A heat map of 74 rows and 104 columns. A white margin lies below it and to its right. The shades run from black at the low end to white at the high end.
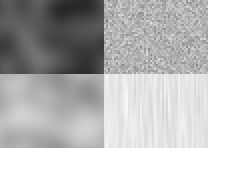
It is made of 2 by 2 panels. Panel 1,1: low, smooth. Panel 1,2: high, fine-grained. Panel 2,1: high, smooth. Panel 2,2: very high, streaked downward, faint in contrast.
